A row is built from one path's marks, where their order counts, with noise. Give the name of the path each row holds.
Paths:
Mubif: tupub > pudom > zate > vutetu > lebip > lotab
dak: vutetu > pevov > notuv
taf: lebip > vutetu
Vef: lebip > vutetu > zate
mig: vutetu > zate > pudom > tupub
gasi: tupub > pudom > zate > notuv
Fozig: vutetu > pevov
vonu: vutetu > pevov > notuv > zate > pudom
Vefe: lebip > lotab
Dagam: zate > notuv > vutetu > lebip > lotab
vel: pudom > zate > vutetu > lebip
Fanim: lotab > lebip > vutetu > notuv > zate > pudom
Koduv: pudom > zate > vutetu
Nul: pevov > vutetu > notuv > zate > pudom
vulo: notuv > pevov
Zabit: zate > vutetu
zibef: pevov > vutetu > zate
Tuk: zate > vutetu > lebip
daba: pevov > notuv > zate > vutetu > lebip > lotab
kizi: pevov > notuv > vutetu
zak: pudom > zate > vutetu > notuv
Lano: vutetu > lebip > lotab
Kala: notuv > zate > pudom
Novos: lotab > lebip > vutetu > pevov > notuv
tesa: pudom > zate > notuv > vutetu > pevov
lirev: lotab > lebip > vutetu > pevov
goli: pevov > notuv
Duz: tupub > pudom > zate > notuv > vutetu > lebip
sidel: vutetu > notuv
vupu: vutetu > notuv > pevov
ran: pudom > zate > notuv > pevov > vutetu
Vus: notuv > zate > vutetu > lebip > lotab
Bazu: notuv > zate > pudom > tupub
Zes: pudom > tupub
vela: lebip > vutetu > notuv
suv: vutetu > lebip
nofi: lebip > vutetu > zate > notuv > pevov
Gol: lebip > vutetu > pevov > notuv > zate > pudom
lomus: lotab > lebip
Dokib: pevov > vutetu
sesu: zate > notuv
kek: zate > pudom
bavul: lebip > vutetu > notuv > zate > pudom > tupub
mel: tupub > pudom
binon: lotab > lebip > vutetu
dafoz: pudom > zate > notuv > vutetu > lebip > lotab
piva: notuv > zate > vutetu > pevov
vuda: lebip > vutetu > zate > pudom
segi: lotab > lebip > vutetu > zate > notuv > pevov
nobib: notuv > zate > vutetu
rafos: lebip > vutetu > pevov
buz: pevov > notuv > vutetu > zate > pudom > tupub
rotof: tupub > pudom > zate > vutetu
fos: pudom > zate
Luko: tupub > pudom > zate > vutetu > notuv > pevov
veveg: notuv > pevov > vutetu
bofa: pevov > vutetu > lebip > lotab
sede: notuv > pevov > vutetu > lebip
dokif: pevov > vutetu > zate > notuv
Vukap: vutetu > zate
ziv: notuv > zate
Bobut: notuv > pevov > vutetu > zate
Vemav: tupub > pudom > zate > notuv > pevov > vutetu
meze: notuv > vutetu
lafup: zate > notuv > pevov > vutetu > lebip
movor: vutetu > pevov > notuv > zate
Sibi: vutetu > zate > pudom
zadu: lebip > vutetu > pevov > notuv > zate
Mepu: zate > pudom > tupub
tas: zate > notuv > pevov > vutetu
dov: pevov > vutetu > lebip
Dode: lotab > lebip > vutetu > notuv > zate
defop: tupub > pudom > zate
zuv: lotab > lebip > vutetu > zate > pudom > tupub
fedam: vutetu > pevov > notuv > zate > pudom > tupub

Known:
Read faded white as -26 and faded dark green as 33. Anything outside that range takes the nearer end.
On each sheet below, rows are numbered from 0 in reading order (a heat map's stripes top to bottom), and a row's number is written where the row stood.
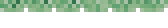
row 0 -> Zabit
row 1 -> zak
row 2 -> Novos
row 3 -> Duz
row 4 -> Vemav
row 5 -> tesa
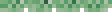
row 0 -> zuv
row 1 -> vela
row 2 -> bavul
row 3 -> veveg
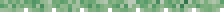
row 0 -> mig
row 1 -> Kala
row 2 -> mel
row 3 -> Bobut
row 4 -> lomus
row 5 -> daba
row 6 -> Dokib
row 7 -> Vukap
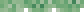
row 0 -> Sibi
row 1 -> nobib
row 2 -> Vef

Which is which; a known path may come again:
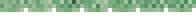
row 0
Lano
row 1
Fozig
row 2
taf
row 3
dov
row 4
dafoz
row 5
Zes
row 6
zuv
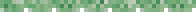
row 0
ziv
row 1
movor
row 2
nobib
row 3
dokif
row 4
lomus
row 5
Dagam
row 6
Bazu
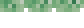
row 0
Kala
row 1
daba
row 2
zak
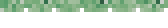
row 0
zibef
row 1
gasi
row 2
Vukap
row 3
Vefe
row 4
vupu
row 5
goli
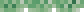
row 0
meze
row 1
segi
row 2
Dokib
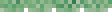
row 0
zadu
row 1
vonu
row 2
binon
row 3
mig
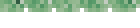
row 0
vela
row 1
Vus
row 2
Sibi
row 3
piva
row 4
rafos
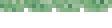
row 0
defop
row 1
Bobut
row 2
lafup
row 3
nofi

